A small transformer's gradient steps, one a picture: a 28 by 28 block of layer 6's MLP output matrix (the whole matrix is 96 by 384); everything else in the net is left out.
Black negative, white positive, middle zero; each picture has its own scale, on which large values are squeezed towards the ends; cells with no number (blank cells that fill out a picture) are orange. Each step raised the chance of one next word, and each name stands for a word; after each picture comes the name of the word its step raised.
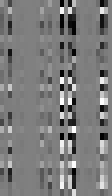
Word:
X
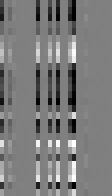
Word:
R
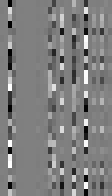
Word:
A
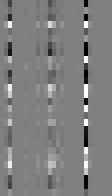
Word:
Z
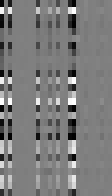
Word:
X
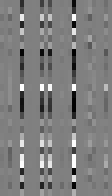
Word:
A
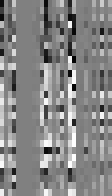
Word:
Z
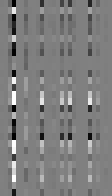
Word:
X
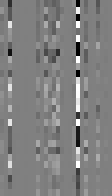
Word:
Z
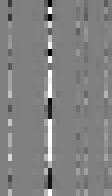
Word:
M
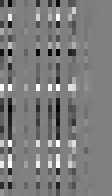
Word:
A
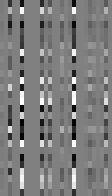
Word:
X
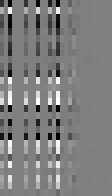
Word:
X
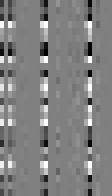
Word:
Z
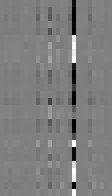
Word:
R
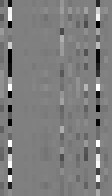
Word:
A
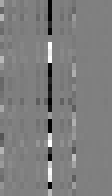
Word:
R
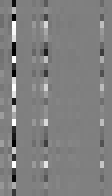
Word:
Z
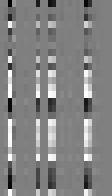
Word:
M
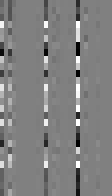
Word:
Z
